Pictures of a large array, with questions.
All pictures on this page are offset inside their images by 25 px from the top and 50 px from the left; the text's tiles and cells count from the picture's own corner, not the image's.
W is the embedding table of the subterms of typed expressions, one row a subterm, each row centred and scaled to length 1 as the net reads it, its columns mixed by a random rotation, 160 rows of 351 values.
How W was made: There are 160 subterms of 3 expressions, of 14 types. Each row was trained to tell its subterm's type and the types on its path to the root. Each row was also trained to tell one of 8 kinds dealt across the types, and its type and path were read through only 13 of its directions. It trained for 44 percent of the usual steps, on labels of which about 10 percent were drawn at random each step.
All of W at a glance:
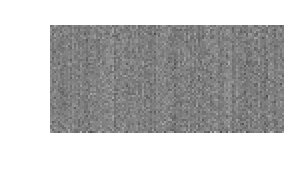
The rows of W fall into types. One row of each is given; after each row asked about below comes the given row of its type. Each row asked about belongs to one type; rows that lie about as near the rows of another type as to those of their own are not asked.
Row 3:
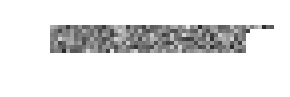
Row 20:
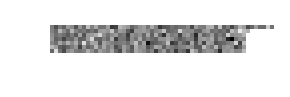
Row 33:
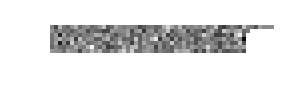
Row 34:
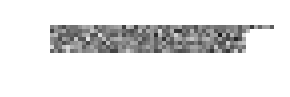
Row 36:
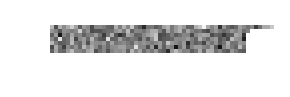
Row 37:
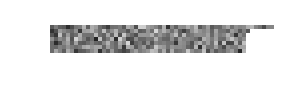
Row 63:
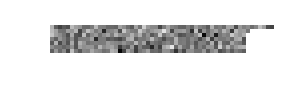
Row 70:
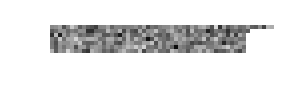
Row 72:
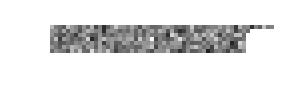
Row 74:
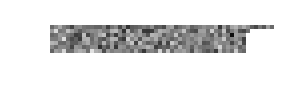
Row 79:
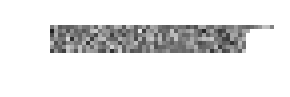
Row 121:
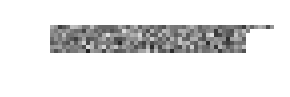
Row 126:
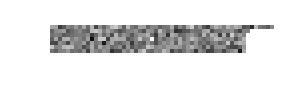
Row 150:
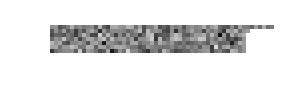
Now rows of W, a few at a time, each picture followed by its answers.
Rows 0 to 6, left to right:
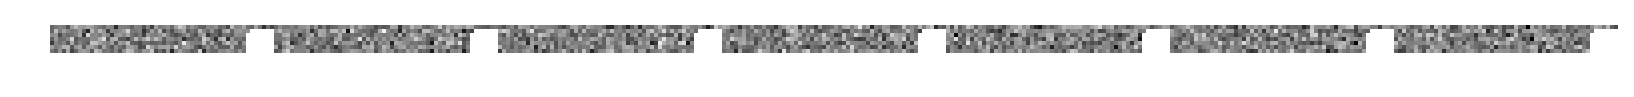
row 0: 33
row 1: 126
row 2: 20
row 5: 72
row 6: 121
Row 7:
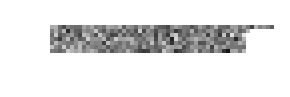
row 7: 34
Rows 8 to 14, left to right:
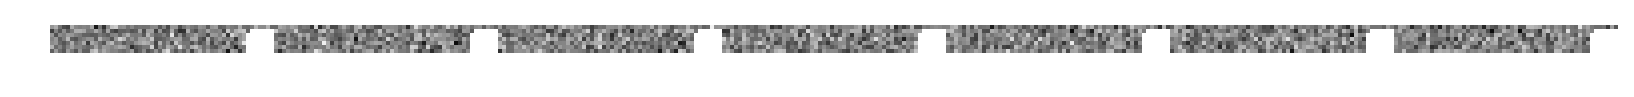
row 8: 3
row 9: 72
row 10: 36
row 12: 3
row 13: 33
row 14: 3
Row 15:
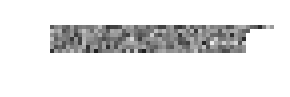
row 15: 20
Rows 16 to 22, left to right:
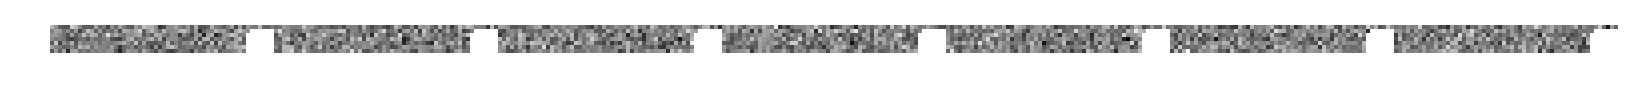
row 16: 63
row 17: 34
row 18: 3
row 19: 63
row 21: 20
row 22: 126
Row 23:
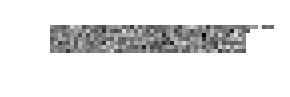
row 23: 3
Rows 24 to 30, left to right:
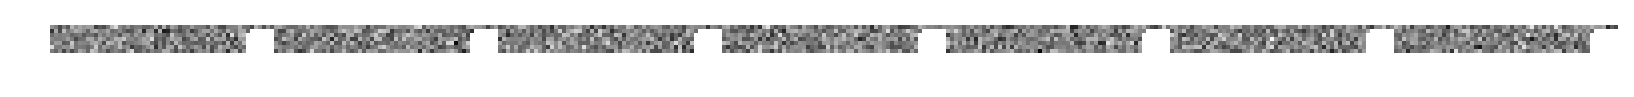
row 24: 3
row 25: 36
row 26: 36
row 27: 121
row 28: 20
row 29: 33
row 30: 3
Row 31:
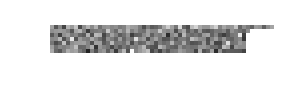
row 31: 126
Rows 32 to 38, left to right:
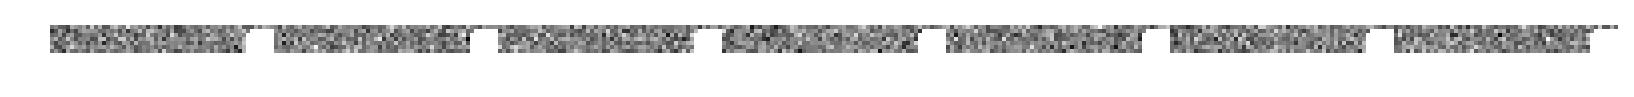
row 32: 37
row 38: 34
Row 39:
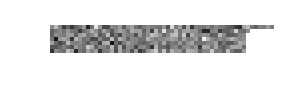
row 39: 79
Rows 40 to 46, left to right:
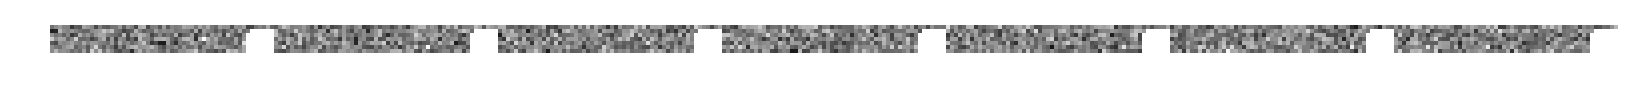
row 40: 37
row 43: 37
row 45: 79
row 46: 20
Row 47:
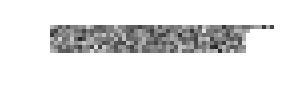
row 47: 3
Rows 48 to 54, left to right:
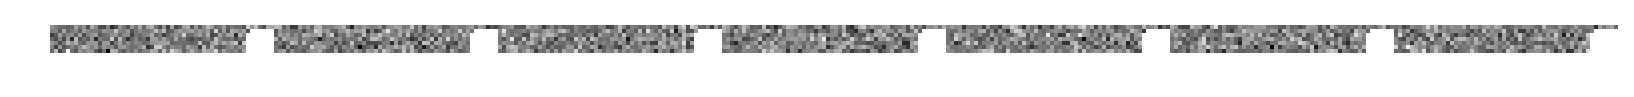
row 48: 20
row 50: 34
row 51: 72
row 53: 121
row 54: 34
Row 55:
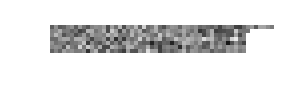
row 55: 79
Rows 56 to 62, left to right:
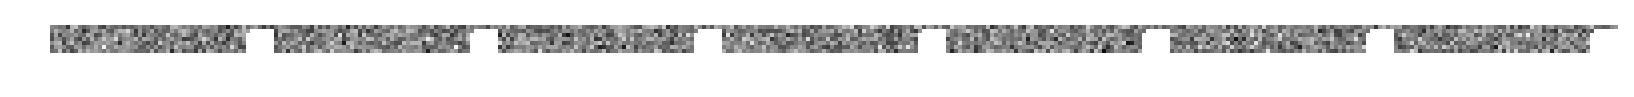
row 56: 121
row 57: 79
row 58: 70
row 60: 72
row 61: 79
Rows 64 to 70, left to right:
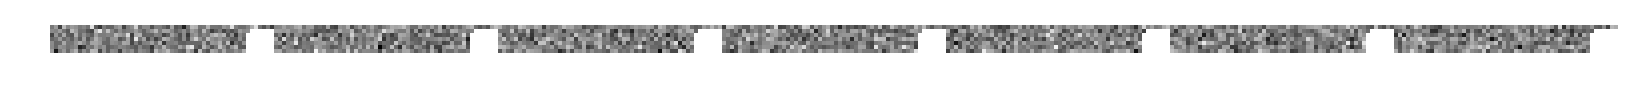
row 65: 74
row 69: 126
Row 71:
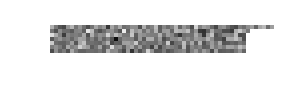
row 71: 79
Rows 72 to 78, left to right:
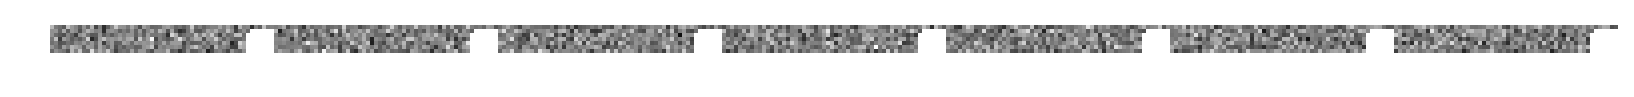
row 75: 36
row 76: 72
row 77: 3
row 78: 33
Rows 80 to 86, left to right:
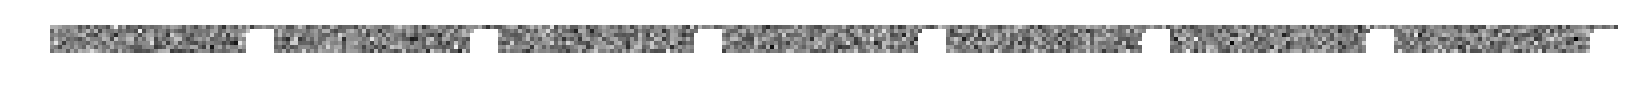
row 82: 33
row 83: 36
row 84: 36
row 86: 63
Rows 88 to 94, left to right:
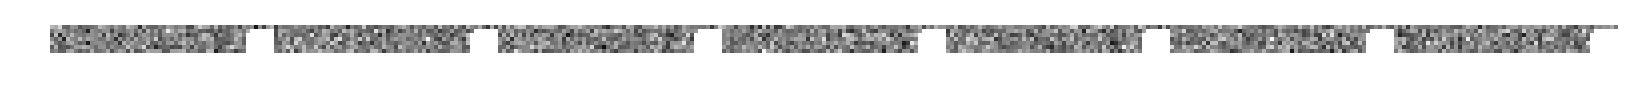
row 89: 34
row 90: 20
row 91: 72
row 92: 34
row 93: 33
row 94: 36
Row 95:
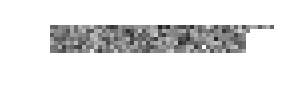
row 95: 20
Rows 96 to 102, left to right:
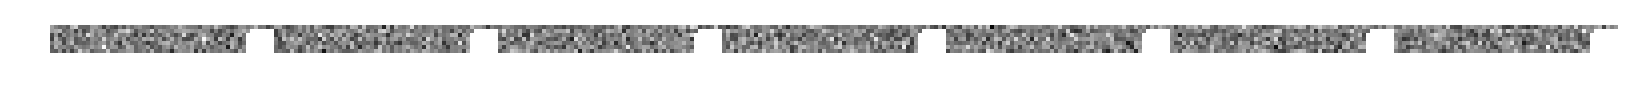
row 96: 121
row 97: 37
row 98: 34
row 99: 20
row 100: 72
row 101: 36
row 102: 20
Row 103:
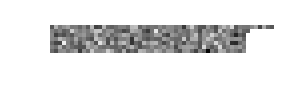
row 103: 72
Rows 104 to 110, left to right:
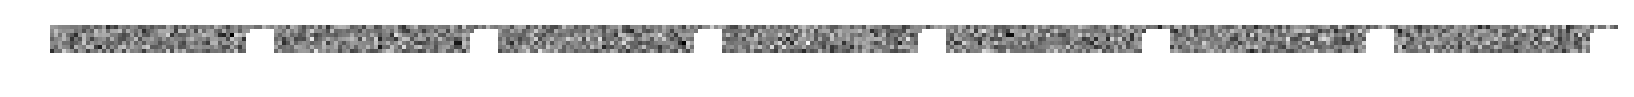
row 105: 72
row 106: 72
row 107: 79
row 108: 74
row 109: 79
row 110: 36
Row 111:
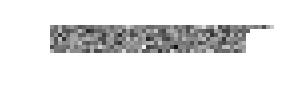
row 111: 70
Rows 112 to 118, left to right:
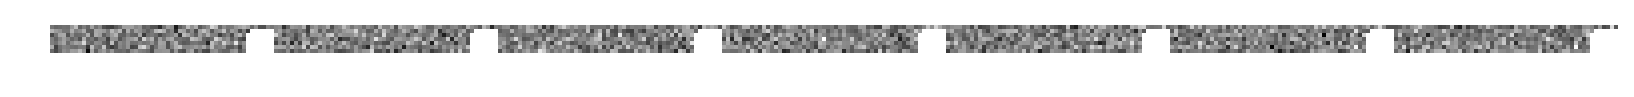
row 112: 126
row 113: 33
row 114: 3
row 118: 20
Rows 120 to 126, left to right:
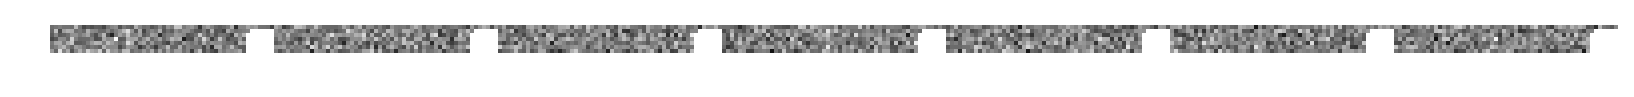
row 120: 74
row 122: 34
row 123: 37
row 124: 79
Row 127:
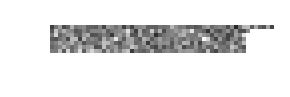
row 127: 34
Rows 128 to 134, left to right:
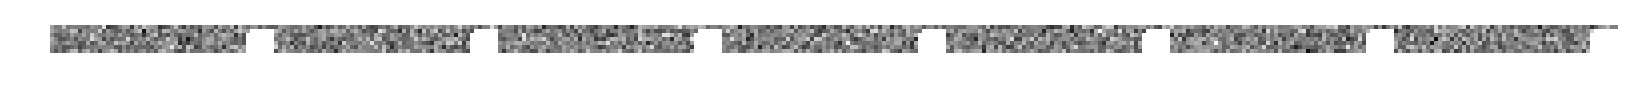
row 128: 63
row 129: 36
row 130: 70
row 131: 3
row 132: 126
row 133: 150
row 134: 79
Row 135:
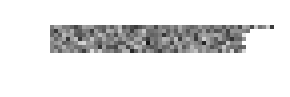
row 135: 34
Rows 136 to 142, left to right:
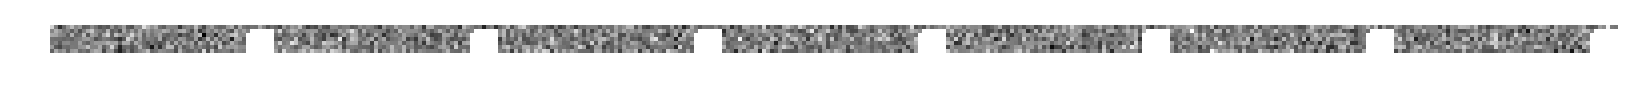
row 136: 63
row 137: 74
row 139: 37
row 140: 74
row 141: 72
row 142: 36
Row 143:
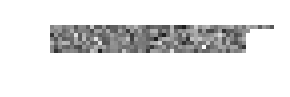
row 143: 70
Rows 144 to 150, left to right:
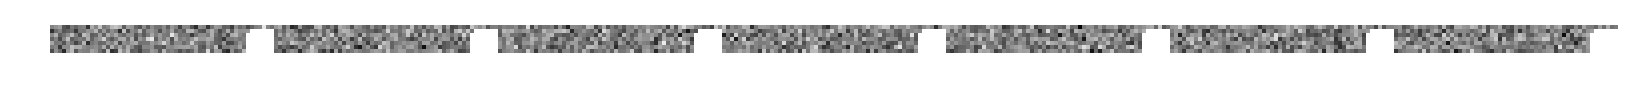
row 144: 79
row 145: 121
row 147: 126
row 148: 121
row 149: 33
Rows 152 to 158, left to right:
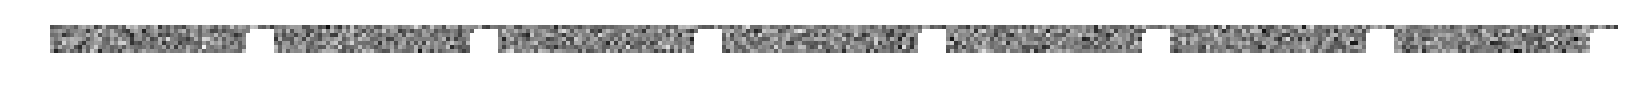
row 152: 37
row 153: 126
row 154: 74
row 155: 121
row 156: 74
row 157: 33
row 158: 63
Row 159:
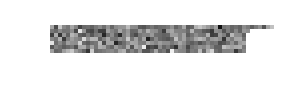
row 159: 70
